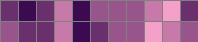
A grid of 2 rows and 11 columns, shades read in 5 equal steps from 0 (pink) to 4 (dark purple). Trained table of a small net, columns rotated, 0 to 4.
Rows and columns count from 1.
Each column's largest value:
3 4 3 1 4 3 2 2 1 1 3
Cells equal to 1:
4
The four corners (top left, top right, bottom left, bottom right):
3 3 2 2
